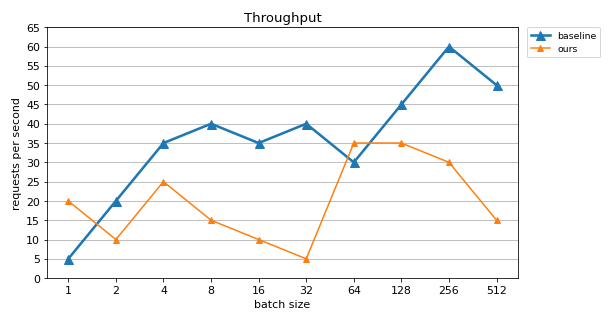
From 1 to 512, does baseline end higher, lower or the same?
higher
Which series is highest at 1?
ours
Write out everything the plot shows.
Title: Throughput
x-axis: batch size, ticks 1 2 4 8 16 32 64 128 256 512
y-axis: requests per second, ticks 0 5 10 15 20 25 30 35 40 45 50 55 60 65
Legend: baseline, ours
Values:
baseline: 5 20 35 40 35 40 30 45 60 50
ours: 20 10 25 15 10 5 35 35 30 15
